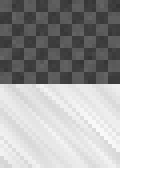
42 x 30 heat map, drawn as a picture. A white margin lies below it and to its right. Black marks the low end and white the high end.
The table splits into 2 rows of 1 panel. Panel 1,1: low, checkered. Panel 2,1: very high, slanting down to the right, faint in contrast.
